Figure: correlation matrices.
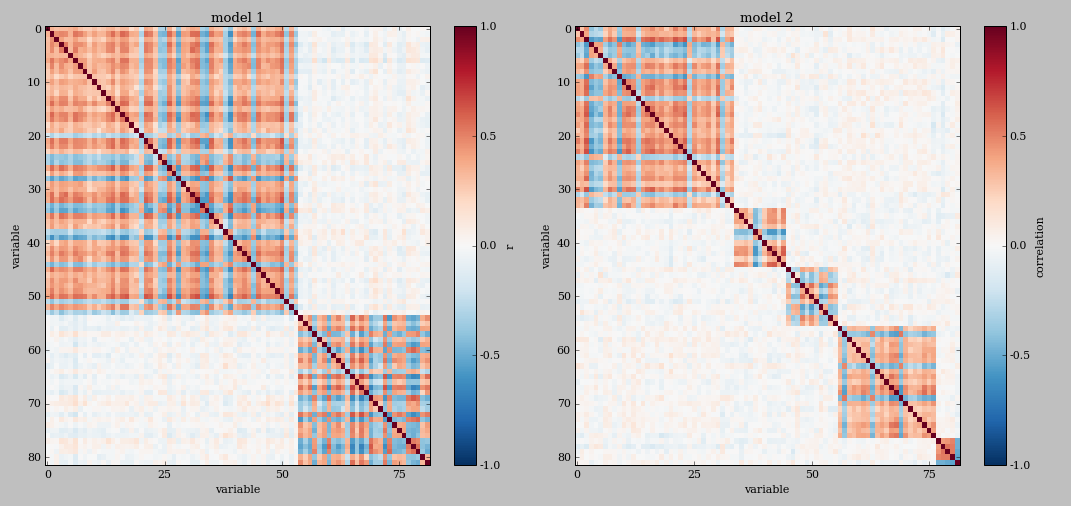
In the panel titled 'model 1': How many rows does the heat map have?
82
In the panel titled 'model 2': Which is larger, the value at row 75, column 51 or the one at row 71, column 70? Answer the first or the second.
the second
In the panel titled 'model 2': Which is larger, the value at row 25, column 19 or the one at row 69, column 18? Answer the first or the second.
the first
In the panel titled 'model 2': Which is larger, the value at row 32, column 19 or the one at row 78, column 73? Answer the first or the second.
the first
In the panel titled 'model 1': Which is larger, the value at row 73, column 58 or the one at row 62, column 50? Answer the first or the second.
the second
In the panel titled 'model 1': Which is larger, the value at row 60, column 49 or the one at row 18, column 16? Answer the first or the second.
the second
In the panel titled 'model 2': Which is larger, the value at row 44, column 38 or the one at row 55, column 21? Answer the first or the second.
the second
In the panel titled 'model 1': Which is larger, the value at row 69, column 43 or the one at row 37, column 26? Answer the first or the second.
the second
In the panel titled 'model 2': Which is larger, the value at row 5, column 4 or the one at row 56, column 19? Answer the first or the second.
the first
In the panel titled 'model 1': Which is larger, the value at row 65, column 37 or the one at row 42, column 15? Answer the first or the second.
the second
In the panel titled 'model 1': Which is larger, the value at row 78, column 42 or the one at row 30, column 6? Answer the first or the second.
the second
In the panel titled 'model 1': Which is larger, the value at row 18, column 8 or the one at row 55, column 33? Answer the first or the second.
the first
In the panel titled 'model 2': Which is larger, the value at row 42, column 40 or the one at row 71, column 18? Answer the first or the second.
the first
